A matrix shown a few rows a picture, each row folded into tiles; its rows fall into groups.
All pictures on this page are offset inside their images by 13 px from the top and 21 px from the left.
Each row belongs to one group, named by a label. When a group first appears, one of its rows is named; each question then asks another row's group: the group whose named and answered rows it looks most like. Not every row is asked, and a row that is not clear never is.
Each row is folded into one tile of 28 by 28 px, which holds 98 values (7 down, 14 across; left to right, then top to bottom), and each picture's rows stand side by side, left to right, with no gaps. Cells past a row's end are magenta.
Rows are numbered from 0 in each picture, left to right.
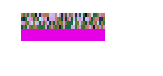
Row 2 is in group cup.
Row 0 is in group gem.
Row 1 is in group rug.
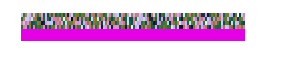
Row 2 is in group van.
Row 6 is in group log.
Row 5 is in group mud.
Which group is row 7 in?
cup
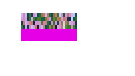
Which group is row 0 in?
cup
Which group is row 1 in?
mud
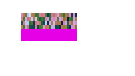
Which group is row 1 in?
rug
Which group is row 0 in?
rug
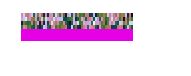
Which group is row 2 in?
log
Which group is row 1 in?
rug
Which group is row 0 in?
rug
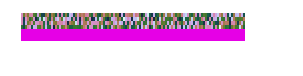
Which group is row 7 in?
rug
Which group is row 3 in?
gem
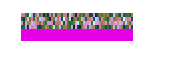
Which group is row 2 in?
log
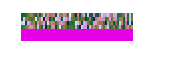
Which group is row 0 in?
van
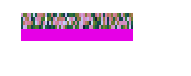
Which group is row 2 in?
rug
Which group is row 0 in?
rug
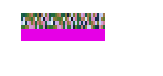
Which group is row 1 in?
van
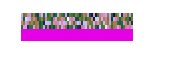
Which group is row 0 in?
rug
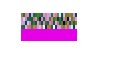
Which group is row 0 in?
van
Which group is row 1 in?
van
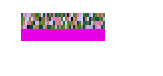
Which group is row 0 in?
rug
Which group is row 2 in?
cup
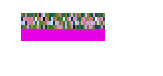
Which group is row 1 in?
van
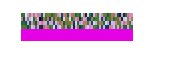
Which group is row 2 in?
mud
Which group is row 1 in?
van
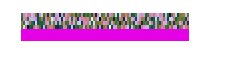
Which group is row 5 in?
cup
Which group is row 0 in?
rug
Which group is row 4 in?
mud
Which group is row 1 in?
rug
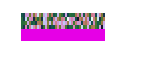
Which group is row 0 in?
mud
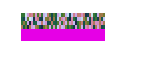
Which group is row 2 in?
cup
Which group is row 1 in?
mud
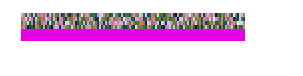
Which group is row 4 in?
rug
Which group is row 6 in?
rug
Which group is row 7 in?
mud
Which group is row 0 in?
rug
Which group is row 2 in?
mud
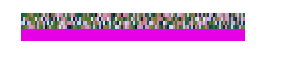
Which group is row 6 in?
gem
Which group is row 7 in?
rug
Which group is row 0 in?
van
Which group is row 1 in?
mud
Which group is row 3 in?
cup
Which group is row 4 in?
log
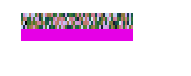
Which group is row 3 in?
rug
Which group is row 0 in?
mud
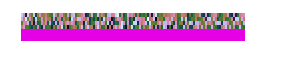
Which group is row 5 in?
rug
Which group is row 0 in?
rug
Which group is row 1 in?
mud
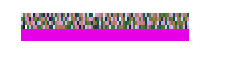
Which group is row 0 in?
log
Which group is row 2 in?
mud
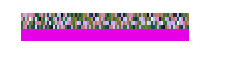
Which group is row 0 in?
rug
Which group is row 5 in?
log
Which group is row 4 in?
gem
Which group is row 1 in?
log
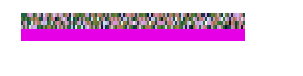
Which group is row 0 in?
mud
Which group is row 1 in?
mud
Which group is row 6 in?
log
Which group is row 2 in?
van
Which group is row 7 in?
rug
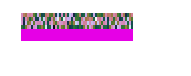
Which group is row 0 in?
log
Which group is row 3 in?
log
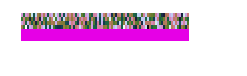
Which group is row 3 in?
cup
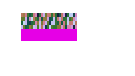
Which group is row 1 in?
cup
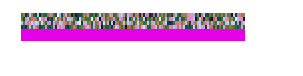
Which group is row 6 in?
cup
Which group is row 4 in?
cup
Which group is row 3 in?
mud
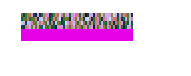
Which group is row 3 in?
rug
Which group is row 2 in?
cup
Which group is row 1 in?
mud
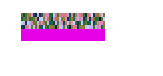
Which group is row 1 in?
mud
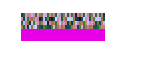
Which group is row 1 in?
gem
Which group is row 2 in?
gem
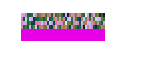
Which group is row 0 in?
cup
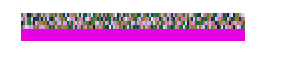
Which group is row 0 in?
cup
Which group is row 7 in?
cup
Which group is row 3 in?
van
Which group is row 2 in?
cup
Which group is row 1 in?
gem
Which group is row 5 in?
rug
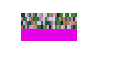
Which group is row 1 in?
cup
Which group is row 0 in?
mud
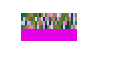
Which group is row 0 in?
van
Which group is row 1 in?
rug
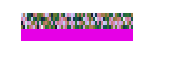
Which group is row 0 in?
cup
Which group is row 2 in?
gem
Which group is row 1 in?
mud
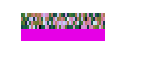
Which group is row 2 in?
log
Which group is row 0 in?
mud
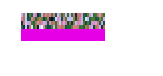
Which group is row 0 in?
cup
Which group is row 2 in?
cup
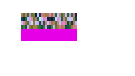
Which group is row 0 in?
gem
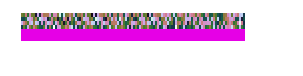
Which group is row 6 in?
log
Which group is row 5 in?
rug
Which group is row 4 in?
gem
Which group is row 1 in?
van
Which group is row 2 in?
gem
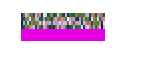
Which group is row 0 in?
mud
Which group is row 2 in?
van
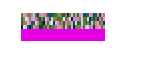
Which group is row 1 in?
van
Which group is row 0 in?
rug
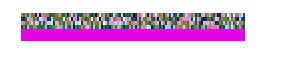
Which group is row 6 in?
cup
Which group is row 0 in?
gem
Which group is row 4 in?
mud
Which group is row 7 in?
mud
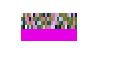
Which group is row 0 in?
log
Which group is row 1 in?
rug
